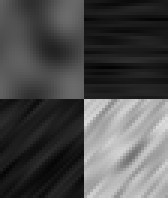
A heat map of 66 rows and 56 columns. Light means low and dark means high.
It is made of 2 by 2 panels. Panel 1,1: high, smooth. Panel 1,2: very high, streaked across, faint in contrast. Panel 2,1: very high, slanting up to the right, faint in contrast. Panel 2,2: low, slanting up to the right.
